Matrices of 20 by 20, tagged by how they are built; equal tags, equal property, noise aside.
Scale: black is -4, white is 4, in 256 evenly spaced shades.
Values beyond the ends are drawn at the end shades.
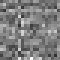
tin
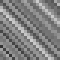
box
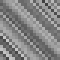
box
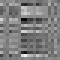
tin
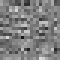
tin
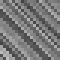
box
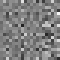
tin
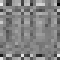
tin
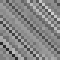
box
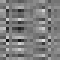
tin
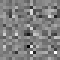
tin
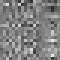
tin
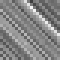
box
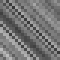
box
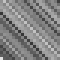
box
